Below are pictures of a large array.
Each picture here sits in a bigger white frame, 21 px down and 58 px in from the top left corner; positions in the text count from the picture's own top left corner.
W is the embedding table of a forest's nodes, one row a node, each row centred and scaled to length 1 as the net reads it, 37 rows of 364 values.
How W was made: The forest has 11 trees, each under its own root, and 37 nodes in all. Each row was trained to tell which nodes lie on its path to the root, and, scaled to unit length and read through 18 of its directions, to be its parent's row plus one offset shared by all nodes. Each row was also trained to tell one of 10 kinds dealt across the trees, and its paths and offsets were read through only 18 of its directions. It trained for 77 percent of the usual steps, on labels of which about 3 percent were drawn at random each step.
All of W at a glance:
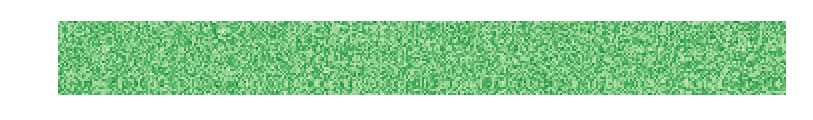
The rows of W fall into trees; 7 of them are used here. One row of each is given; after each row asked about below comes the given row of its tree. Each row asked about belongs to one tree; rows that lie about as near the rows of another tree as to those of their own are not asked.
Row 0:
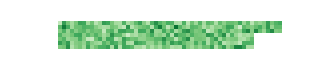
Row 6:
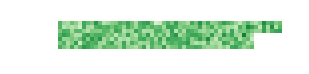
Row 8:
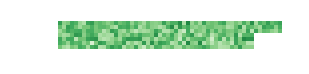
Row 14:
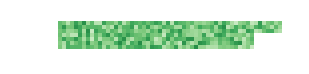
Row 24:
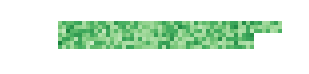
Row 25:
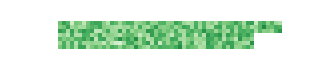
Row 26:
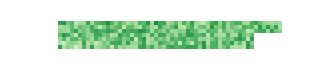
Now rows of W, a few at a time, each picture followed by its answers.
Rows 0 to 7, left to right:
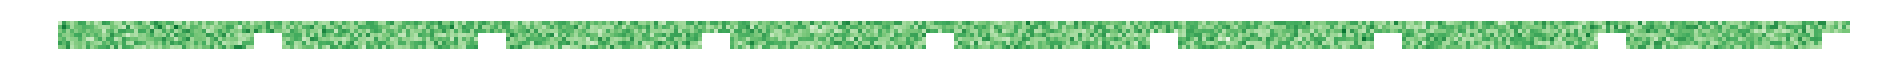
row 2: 6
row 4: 8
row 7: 14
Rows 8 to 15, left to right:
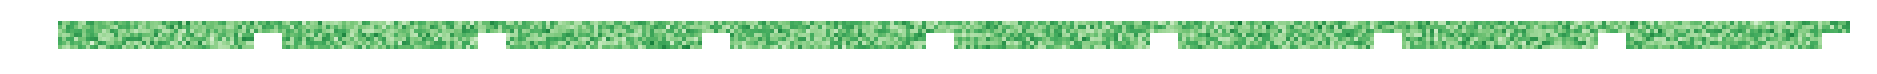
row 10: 0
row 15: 25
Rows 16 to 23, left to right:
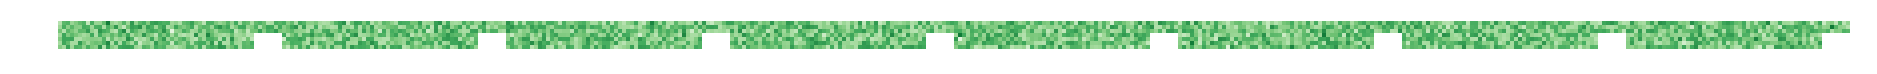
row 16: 0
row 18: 14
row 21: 25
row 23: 0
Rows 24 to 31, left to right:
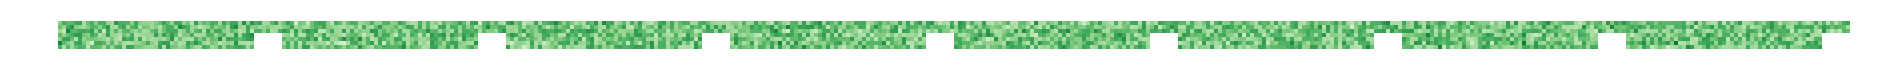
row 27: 14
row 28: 25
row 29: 6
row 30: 6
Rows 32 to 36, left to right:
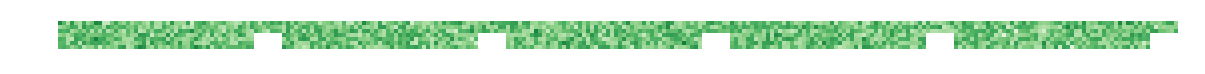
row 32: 6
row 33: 26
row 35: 14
